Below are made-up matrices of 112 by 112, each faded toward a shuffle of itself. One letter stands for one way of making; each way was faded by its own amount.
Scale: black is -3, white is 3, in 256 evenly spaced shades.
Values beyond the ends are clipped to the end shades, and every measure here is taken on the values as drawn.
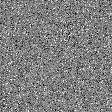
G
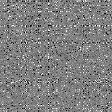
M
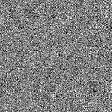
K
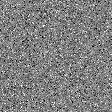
G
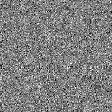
K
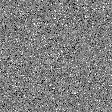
G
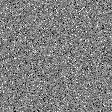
G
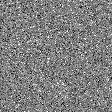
G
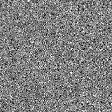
K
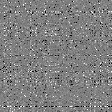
M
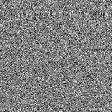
K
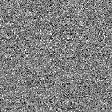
K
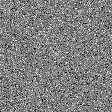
G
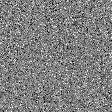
G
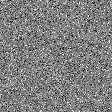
G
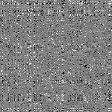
M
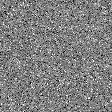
G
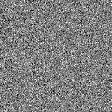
K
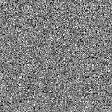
K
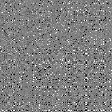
M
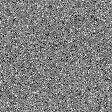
G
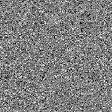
K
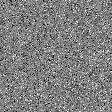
G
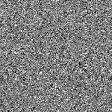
K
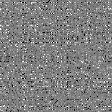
M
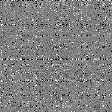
M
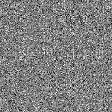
K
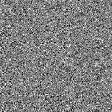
K
